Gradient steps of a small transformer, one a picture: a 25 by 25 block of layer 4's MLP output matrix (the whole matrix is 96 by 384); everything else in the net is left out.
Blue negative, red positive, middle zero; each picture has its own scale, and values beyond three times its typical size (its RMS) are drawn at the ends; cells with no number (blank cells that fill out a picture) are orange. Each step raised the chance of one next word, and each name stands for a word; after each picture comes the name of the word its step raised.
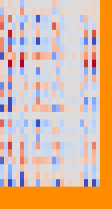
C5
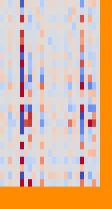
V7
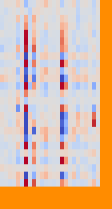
V7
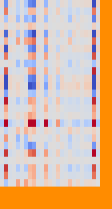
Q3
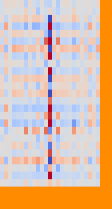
Q3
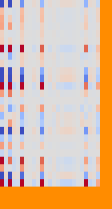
V7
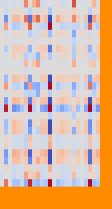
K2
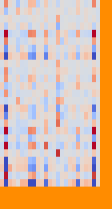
C5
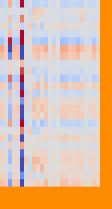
C5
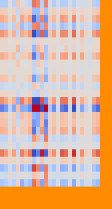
K2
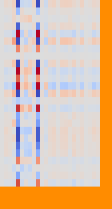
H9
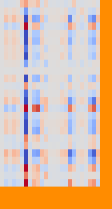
K2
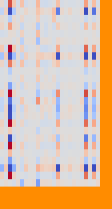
C5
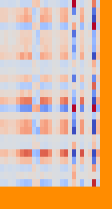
K2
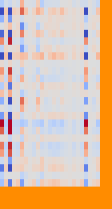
C5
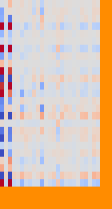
V7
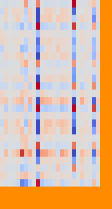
K2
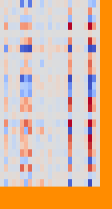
Q3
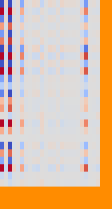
Q3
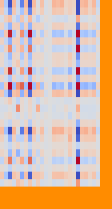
H9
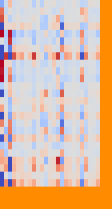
C5
